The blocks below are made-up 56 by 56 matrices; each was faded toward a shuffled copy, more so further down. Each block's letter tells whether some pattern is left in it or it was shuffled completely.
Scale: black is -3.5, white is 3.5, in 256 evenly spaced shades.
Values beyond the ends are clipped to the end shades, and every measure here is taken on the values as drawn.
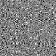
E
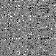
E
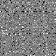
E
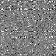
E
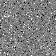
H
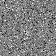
H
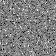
H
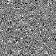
E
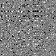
E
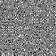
E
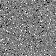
H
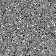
H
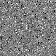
H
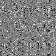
E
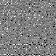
E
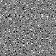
E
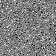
H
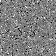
H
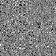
E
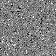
H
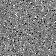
H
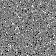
H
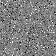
H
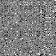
E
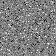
H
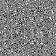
E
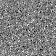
H
